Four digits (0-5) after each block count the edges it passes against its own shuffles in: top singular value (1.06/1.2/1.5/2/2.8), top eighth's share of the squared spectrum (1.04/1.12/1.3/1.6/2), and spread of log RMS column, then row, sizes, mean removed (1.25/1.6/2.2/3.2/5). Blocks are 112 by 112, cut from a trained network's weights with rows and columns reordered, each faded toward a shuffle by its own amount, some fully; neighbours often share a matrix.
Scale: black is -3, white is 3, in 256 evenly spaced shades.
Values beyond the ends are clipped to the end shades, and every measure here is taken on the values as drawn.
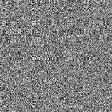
4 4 2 2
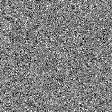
3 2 1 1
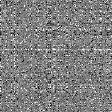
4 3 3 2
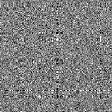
4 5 3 3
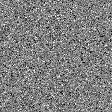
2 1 0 0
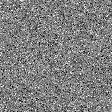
1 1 0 0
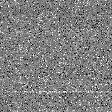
2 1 1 0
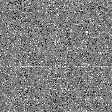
2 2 1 0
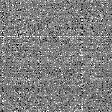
3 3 3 1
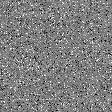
0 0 0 0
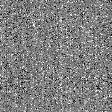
2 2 0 2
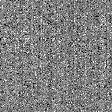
3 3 1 2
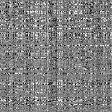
4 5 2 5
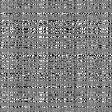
4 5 2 5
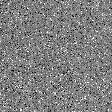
1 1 0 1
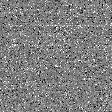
2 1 1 0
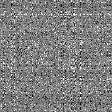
3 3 3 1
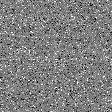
1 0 0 0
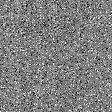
1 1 0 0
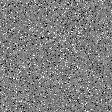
0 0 0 0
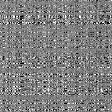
4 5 1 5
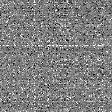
3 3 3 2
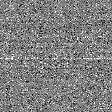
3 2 2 1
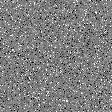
0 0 0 0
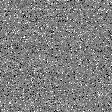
1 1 0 0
